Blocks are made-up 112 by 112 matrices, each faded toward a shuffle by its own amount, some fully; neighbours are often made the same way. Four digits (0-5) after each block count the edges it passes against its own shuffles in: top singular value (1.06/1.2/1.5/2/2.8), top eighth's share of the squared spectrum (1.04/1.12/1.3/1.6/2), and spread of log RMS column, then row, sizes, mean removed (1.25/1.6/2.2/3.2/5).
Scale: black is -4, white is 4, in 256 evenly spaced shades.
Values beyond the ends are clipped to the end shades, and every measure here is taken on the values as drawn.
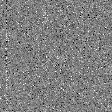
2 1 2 0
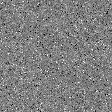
0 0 1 0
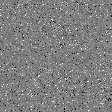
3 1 0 1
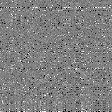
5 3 2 3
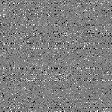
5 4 2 3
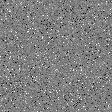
1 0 0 0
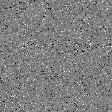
3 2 1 1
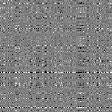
5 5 3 4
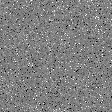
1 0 0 0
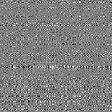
5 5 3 4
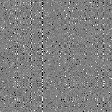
5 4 3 2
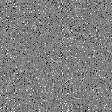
4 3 2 1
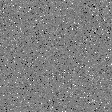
0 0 0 0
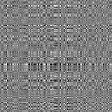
5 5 4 4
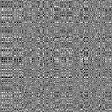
5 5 4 4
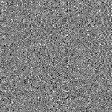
4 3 2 2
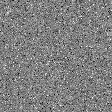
1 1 0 0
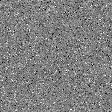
2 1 0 0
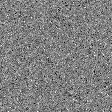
0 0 0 0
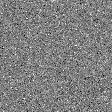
0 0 0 0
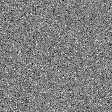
0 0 0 0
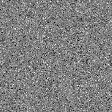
3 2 1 0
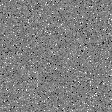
2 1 0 0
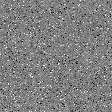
2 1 0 0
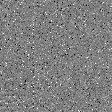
2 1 0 0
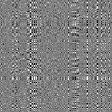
5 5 4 3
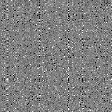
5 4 3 2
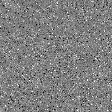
3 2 1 0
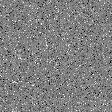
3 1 0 0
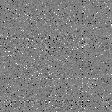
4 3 1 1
